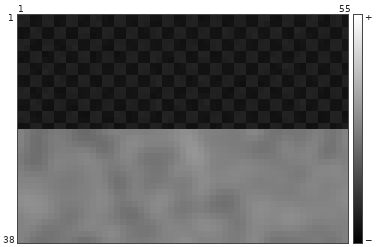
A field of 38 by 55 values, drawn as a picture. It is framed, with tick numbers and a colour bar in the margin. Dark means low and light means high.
The table splits into 2 rows of 1 panel. Panel 1,1: very low, checkered, faint in contrast. Panel 2,1: middling, blotchy, faint in contrast.
